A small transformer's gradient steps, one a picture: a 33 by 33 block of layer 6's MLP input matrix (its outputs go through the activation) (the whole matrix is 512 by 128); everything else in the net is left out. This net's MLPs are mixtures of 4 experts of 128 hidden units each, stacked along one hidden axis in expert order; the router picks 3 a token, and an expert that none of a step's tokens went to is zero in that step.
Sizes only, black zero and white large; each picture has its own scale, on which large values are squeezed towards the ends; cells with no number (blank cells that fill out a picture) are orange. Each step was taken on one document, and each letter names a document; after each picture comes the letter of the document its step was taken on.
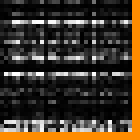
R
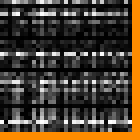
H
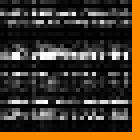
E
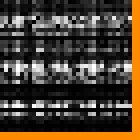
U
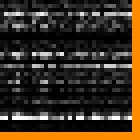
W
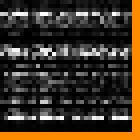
E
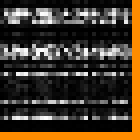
E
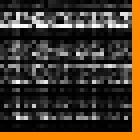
W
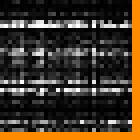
H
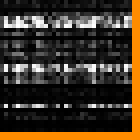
U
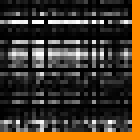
R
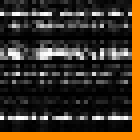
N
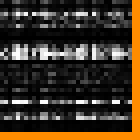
N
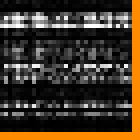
U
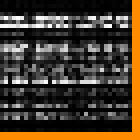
U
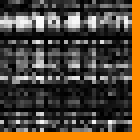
R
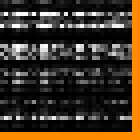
W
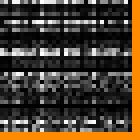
H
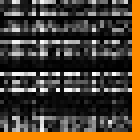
H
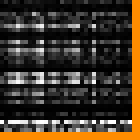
R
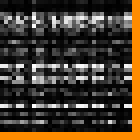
R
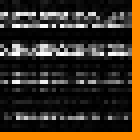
W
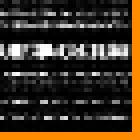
N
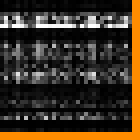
U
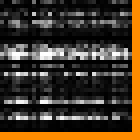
E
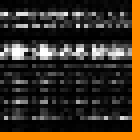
N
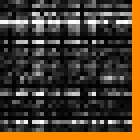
R
